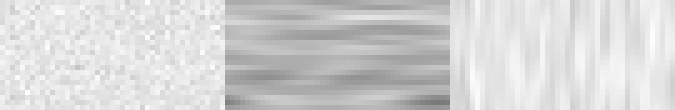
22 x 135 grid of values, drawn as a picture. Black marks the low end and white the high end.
The table splits into one row of 3 panels. Panel 1,1: very high, fine-grained, faint in contrast. Panel 1,2: high, streaked across. Panel 1,3: very high, streaked downward, faint in contrast.
